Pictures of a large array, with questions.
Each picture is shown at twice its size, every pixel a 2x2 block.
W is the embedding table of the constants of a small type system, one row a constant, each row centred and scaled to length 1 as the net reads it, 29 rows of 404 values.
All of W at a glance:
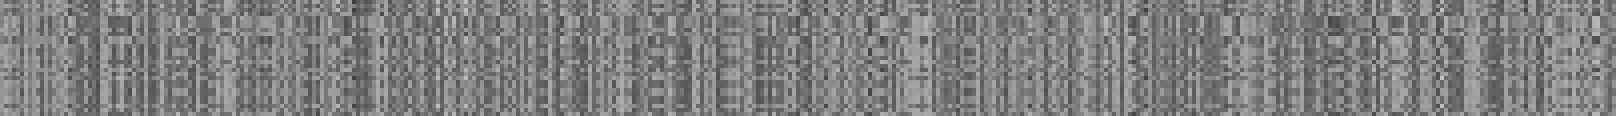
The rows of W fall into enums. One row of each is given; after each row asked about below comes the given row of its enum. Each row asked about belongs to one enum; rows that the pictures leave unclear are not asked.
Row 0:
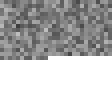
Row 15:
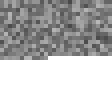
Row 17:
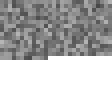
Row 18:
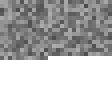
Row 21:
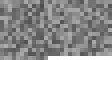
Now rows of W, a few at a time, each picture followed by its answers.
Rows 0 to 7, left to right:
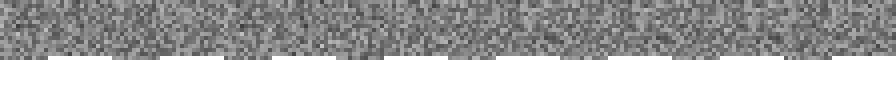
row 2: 0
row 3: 17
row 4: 15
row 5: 15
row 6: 15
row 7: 18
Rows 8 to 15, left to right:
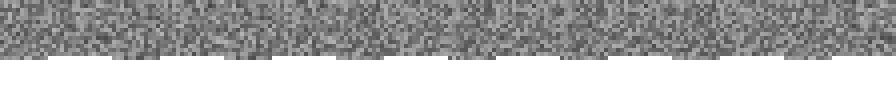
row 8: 15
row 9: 17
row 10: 17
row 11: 21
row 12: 18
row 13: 18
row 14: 21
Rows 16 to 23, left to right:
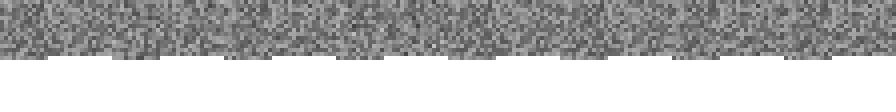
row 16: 21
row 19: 0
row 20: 21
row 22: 18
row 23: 18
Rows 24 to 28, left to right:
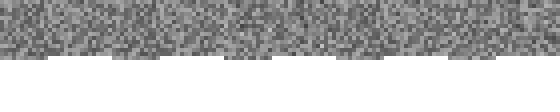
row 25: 21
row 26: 0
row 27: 21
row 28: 15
